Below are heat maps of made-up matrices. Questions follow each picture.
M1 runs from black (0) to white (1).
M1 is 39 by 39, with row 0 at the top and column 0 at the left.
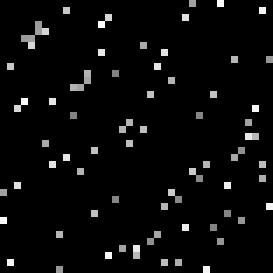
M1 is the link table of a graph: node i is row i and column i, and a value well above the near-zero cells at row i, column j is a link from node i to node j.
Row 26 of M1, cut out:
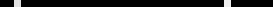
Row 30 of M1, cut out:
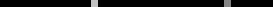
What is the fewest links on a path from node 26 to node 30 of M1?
2
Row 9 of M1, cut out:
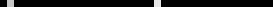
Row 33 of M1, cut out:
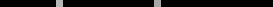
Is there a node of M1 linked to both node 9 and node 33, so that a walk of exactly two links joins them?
yes
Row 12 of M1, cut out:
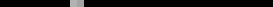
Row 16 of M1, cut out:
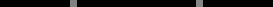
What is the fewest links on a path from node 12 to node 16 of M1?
2
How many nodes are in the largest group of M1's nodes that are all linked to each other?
2
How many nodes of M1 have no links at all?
0
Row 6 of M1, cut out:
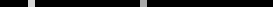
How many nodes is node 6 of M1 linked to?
2
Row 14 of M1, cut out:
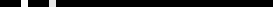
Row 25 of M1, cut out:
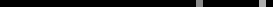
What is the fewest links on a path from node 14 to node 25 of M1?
4
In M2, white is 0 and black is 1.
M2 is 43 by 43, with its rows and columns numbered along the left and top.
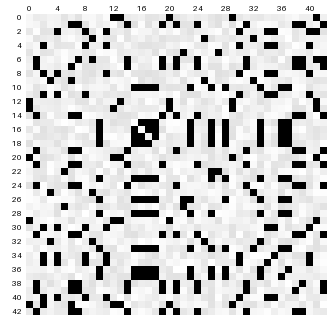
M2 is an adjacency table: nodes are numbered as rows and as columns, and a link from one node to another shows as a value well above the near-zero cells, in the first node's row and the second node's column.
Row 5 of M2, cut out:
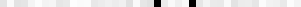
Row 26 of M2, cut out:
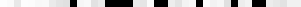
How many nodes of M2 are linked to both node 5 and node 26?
1
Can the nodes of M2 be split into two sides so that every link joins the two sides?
no
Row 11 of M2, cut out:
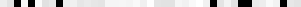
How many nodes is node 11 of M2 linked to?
7
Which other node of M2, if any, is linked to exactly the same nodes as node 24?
node 19
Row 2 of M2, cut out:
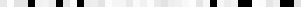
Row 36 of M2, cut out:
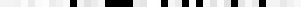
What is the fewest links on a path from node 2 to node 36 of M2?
6
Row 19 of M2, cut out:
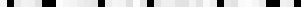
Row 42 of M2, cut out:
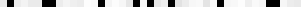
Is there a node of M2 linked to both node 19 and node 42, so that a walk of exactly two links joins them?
yes
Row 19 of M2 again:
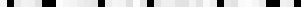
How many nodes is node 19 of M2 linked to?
9
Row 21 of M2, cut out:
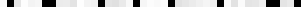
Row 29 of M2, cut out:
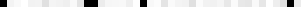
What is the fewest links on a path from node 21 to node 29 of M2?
3
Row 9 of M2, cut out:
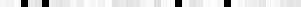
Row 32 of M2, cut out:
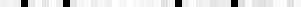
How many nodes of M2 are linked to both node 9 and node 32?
2
